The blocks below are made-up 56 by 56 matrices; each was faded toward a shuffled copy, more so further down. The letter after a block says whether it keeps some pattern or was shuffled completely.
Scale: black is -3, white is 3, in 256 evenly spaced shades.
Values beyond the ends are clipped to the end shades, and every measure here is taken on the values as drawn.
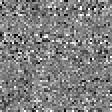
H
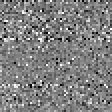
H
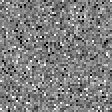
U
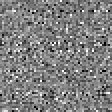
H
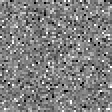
U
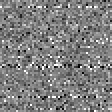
H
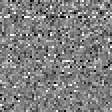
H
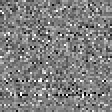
H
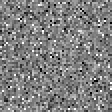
U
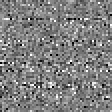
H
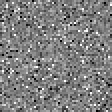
U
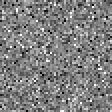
U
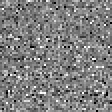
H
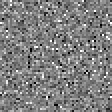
U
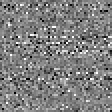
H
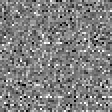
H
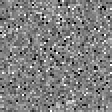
U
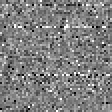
H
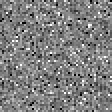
U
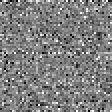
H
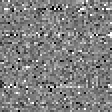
H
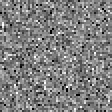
U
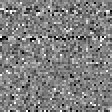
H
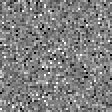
U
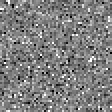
U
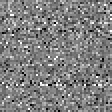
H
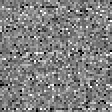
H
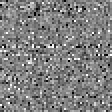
H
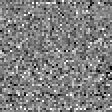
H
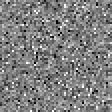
U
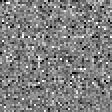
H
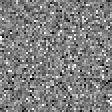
U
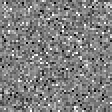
U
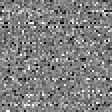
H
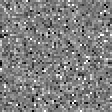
U
